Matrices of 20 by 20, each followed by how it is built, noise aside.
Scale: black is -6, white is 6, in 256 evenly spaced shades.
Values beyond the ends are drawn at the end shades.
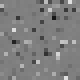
sparse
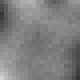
smooth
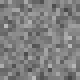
noise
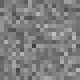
noise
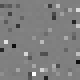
sparse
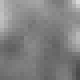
smooth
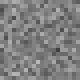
noise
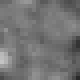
smooth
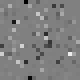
sparse
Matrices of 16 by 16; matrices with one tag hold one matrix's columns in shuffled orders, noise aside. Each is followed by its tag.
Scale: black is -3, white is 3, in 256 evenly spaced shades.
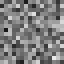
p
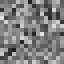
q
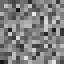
p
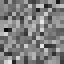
p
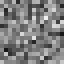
q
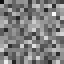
p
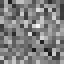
q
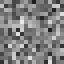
p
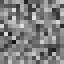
q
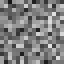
p
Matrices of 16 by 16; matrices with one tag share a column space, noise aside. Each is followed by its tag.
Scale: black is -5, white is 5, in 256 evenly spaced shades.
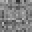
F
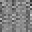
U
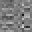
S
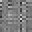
U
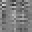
U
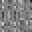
F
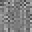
U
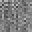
U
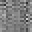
U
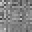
U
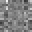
F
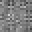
U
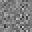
S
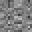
S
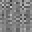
U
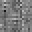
U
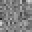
F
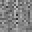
U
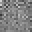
U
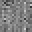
U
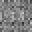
F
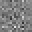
S
